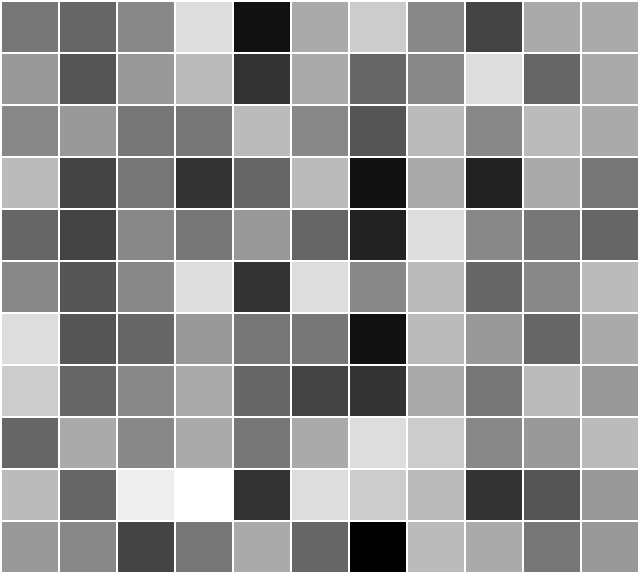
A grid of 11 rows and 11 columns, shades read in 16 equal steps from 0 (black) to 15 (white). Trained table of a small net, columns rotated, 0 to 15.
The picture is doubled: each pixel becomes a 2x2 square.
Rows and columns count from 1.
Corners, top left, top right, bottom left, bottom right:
7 10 9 9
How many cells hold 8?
16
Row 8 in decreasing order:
12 11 10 10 9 8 7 6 6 4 3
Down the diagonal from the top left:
7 5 7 3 9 13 1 10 8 5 9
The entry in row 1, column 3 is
8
